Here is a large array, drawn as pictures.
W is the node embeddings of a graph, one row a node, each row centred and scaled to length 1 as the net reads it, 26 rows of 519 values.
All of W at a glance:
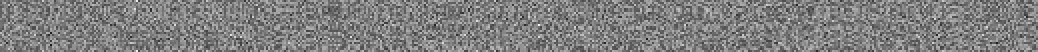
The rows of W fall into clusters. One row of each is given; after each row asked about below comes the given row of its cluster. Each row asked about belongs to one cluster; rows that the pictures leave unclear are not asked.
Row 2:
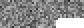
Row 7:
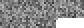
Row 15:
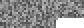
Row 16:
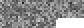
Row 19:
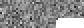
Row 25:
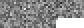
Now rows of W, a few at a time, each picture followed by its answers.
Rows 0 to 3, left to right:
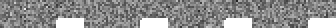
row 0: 25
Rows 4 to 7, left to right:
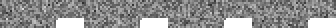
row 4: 15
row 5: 15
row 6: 19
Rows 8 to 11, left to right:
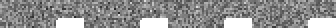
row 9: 7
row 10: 25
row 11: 2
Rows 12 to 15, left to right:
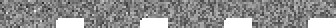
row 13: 19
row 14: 19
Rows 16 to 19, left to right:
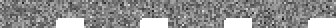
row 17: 7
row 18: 15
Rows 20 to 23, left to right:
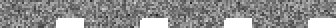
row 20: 16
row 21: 15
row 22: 16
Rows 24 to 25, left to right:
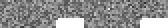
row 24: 2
